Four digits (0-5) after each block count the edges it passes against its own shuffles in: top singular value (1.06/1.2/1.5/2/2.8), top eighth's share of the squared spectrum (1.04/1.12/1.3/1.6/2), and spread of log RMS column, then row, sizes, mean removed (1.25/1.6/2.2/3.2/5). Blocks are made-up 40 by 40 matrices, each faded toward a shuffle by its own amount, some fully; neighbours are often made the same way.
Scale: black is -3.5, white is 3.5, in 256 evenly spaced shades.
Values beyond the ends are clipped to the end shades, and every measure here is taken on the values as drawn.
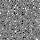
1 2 0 0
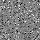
0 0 0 0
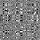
4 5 2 2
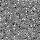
1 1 0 0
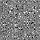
3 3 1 1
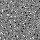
0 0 0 0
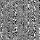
1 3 3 0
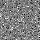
1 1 2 0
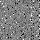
1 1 1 0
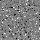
0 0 0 0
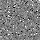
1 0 0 0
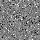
0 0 0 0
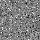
0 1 1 0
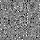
3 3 1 1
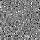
3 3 0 1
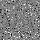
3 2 0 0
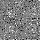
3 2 1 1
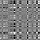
5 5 3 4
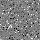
0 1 0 0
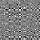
4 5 3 3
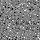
1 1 0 0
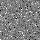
1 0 0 0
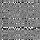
4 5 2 3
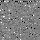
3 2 0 1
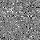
2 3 0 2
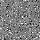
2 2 0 1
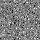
2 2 0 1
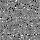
1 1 0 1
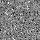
0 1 0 0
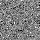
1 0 0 0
